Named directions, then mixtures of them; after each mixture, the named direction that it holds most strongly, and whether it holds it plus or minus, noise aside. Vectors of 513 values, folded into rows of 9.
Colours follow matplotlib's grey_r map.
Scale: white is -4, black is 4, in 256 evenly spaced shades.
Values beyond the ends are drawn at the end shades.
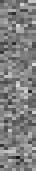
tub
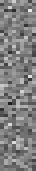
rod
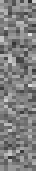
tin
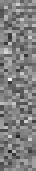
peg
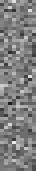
rod, plus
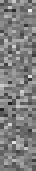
rod, plus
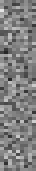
peg, minus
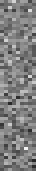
rod, plus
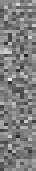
peg, plus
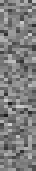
tin, plus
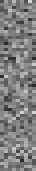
tin, minus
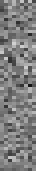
tin, minus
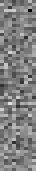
rod, minus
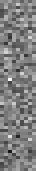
peg, plus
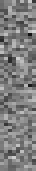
tin, minus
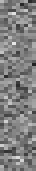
tub, minus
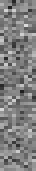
rod, minus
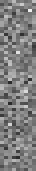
rod, plus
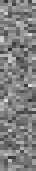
tin, plus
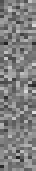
tub, plus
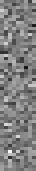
tin, plus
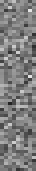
rod, plus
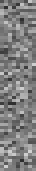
tub, plus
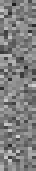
tin, plus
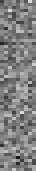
tub, plus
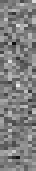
tub, plus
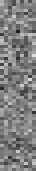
tin, plus
